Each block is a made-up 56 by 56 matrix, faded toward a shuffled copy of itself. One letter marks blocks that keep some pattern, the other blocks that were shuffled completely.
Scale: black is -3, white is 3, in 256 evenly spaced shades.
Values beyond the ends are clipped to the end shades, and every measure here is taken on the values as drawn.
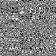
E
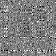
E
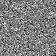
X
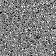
X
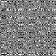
E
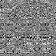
E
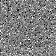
X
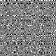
E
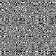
E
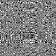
E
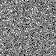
X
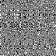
E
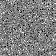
X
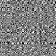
E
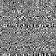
E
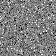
X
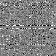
E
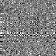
E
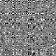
E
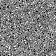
X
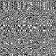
E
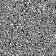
X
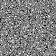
X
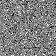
X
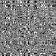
E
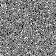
X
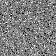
X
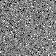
X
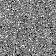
X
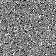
X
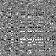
E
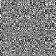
E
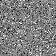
X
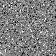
X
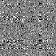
E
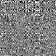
E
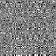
E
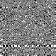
E
